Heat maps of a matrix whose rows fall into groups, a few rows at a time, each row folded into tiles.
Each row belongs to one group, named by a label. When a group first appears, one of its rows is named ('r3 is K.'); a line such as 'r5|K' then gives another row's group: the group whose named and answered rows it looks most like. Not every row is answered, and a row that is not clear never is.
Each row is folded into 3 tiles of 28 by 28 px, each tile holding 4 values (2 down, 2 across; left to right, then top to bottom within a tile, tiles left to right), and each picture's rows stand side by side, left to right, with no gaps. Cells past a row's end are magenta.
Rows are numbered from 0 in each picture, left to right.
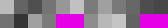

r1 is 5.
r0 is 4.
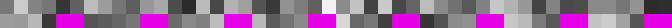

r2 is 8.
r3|8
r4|5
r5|4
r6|5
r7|5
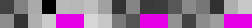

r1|5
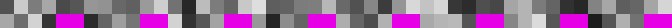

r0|5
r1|4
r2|8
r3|4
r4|8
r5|5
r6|5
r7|4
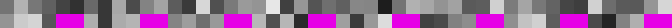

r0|5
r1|8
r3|5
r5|4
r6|5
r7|4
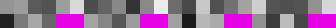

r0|4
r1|8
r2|8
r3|4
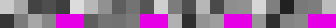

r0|4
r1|4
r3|4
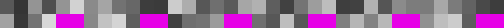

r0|8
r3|4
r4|8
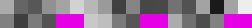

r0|4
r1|5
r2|8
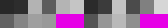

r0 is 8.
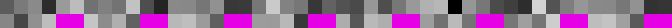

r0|8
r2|5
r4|8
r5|5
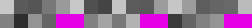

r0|4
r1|8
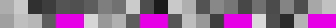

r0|5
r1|5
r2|5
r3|8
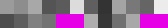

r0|4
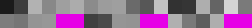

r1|4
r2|8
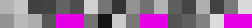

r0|5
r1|4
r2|8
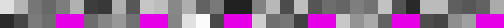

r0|4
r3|5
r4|5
